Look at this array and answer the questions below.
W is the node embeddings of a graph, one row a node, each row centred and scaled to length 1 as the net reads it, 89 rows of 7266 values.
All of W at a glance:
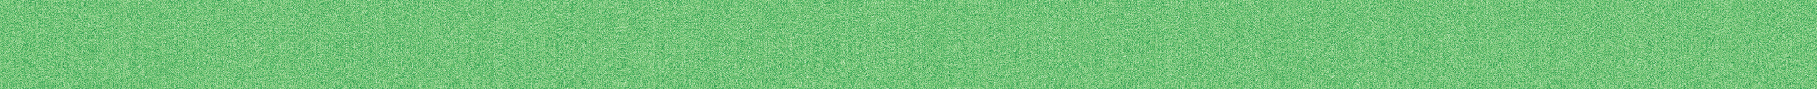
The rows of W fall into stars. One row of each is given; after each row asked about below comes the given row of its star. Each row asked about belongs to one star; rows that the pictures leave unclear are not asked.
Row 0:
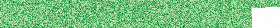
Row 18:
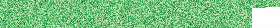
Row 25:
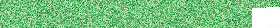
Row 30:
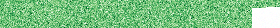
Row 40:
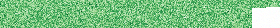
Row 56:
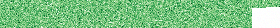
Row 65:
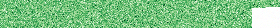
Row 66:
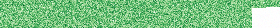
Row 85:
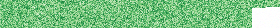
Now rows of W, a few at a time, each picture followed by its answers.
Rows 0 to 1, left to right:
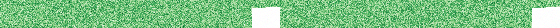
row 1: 18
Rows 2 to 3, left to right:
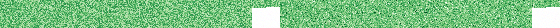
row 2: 66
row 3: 66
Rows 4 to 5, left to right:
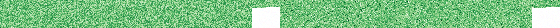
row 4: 30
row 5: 66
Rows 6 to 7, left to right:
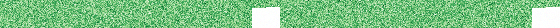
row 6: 40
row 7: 85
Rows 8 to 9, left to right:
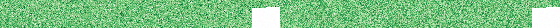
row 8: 30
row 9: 25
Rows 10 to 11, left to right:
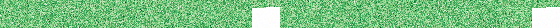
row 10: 18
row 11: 40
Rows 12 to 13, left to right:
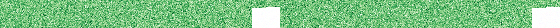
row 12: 30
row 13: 66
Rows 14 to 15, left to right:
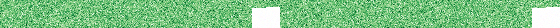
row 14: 25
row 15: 25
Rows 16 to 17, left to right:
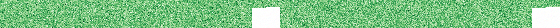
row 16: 40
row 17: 25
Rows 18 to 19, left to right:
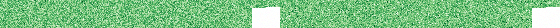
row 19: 18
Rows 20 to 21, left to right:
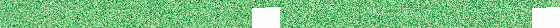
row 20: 85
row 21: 40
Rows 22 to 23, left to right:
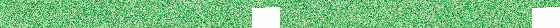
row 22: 0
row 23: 30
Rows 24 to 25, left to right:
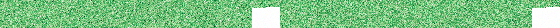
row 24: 18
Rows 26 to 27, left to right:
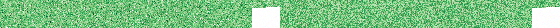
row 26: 18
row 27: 30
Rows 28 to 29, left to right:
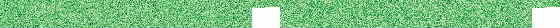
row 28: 65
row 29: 25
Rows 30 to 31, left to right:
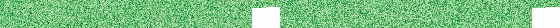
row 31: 65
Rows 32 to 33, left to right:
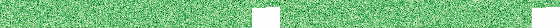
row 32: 25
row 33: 0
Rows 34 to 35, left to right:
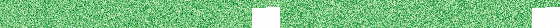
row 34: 40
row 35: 85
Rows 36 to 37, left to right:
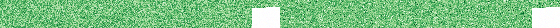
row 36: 30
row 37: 65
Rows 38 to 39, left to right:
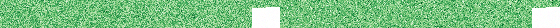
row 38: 65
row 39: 25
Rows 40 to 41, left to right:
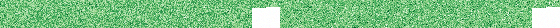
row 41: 40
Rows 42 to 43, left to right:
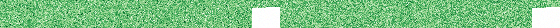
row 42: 85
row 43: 18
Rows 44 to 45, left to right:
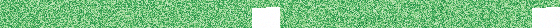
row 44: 56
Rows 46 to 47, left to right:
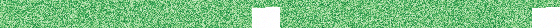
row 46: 0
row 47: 18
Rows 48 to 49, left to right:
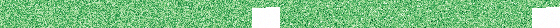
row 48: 65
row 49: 56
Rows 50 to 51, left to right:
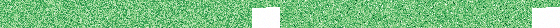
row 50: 85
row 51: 85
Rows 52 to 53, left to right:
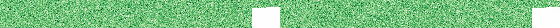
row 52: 56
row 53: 40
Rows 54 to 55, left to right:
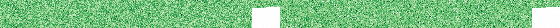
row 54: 65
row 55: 18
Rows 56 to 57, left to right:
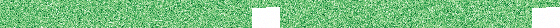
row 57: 30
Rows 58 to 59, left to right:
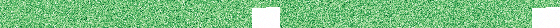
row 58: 25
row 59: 56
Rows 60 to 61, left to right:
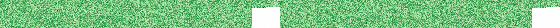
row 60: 40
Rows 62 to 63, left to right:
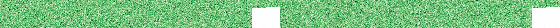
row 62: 56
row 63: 66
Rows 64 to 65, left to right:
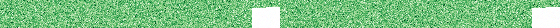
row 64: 65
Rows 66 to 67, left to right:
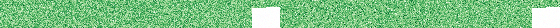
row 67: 66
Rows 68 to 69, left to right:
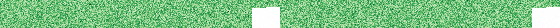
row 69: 25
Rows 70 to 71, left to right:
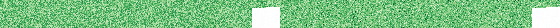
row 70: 18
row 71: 25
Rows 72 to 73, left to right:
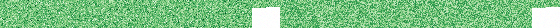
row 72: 40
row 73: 65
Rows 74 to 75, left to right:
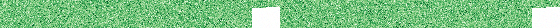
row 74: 18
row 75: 56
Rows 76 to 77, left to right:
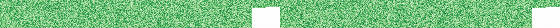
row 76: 0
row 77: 85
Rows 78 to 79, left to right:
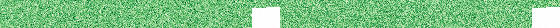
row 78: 25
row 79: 40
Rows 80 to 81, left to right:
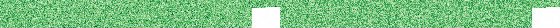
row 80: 30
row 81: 40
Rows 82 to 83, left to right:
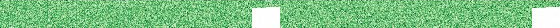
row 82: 30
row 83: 30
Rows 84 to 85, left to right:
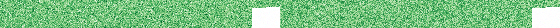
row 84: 30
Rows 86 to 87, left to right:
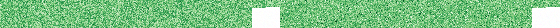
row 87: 85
